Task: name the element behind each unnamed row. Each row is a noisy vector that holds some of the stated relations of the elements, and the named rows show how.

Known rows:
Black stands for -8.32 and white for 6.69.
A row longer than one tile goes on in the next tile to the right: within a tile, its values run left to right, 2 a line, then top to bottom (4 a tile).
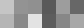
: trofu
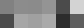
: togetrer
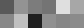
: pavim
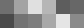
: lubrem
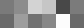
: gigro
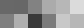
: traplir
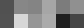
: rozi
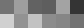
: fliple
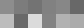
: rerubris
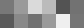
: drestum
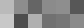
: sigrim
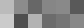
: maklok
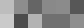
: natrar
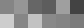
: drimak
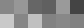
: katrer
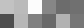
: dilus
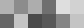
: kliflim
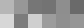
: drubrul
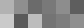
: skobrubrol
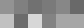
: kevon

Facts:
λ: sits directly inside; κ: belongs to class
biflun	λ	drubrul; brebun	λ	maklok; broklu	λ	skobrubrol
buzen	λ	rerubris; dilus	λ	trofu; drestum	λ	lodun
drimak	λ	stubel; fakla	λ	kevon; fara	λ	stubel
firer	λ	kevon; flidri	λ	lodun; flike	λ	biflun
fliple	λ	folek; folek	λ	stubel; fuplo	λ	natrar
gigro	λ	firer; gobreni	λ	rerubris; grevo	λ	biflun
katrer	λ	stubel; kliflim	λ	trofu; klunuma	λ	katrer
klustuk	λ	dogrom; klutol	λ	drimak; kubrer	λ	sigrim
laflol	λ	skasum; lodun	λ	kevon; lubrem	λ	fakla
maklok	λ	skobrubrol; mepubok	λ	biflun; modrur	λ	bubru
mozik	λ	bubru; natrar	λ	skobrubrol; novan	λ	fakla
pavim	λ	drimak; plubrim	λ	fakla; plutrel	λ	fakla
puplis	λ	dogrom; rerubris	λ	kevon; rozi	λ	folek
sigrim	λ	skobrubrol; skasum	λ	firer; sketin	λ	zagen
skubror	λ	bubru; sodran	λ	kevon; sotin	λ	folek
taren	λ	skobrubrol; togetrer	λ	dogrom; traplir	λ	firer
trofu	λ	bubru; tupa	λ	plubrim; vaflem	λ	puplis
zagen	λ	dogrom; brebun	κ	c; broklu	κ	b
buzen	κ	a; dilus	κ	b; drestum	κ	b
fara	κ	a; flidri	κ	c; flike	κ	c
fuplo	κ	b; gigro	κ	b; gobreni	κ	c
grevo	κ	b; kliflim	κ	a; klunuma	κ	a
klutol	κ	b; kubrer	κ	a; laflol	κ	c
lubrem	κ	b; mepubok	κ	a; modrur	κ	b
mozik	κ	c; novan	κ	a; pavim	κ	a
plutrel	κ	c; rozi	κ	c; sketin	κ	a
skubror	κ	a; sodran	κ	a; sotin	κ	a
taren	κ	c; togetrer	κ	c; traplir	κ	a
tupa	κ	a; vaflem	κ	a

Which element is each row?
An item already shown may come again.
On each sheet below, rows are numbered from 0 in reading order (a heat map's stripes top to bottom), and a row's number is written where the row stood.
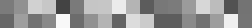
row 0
gigro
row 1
grevo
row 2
drestum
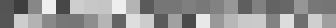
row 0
laflol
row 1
grevo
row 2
plubrim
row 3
skasum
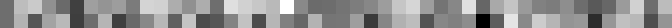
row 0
klutol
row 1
skubror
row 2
kliflim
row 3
dilus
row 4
sodran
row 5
brebun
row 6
biflun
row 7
plutrel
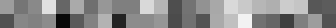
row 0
brebun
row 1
fara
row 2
tupa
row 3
fuplo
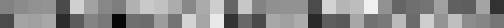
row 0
togetrer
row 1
kubrer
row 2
flike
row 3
togetrer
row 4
modrur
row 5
fliple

